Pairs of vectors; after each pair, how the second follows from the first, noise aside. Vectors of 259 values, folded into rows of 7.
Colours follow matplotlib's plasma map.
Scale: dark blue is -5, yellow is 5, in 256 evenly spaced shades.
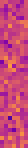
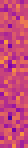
sign-scrambled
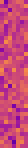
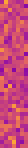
negated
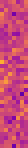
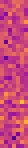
wrapped around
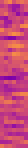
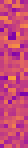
sign-scrambled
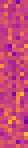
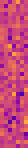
negated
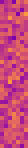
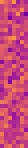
negated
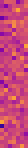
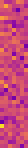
negated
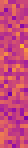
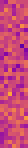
negated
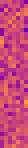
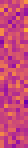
negated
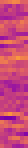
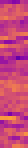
negated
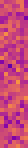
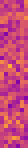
negated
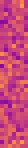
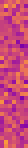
reversed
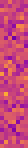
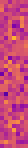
sign-scrambled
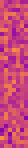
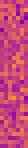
reversed
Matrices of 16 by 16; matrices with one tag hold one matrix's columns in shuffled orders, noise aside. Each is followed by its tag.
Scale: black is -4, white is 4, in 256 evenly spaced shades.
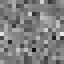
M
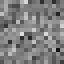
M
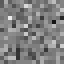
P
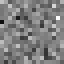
P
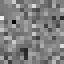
P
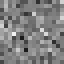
M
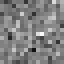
M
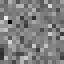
P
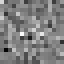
M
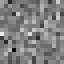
M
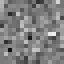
M
